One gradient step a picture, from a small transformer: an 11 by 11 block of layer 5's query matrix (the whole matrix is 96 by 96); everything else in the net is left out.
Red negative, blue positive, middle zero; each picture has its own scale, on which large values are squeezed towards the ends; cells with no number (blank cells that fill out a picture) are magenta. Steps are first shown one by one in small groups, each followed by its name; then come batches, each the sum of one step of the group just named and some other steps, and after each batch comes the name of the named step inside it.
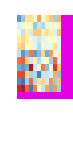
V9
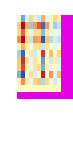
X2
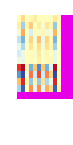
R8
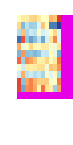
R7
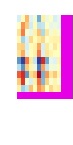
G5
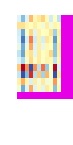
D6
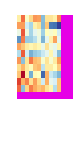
R7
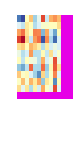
V9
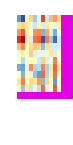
V9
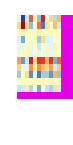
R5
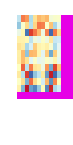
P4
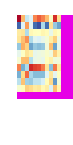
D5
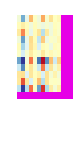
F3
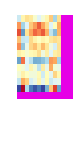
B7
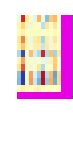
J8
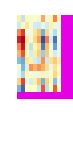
D5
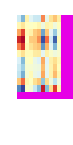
F3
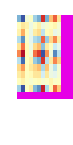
R5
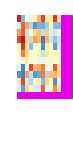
D5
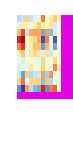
P4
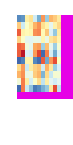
B7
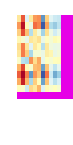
R5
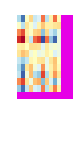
J8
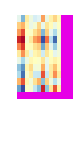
F3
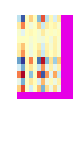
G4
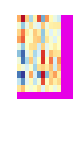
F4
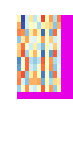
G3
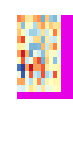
G3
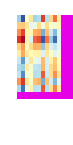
G4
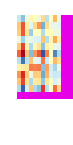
G4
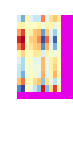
G3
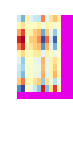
G4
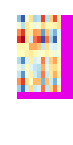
F4
